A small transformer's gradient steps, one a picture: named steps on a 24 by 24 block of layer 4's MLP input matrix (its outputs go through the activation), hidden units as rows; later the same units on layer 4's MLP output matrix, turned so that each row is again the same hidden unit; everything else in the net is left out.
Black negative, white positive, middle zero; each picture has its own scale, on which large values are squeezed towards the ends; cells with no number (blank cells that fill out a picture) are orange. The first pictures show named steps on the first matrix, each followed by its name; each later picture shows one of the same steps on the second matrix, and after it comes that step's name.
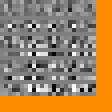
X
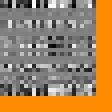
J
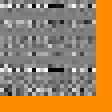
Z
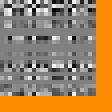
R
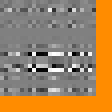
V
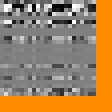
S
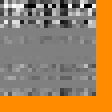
S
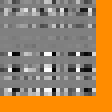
V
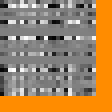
Z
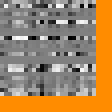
J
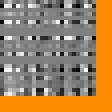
Z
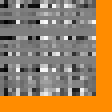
Z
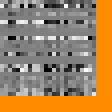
J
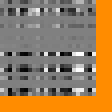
V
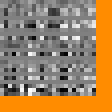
X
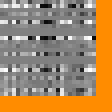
Z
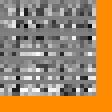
X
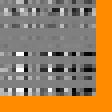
V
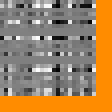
Z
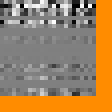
S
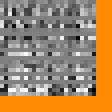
X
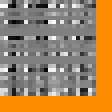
Z
